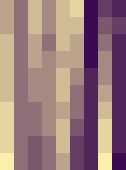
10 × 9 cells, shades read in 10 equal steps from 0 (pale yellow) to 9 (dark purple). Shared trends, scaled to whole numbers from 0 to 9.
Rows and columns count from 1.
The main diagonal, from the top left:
3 5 3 4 2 5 8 1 8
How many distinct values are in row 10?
7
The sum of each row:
41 40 42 41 41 41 41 40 43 43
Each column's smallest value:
0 5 2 4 2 1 8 0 7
